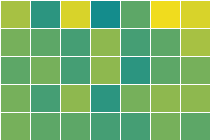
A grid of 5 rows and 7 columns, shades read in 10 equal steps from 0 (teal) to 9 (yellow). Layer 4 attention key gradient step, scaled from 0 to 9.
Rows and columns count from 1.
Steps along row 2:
down down up down up up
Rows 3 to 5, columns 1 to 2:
3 4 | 4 2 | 4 3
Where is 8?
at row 1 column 3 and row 1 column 7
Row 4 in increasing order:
1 2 4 4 5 5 5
